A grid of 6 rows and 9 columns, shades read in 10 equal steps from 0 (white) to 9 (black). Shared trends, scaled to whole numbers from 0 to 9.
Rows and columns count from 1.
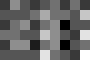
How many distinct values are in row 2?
4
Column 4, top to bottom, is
7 5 7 6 8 6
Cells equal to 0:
1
